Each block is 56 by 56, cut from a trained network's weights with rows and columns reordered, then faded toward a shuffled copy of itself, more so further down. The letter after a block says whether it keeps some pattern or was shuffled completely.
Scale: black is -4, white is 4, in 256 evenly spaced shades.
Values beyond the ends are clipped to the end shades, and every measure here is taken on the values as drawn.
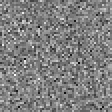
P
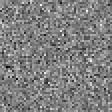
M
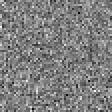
P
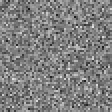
P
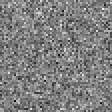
P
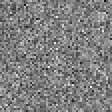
P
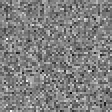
M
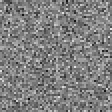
P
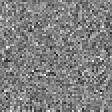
M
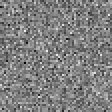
P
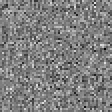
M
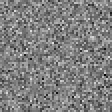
P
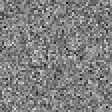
M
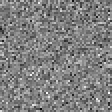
P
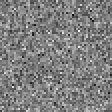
P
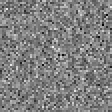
P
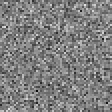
M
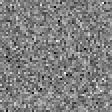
P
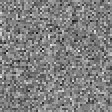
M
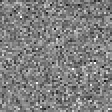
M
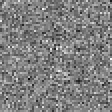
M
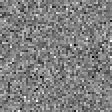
P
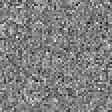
M
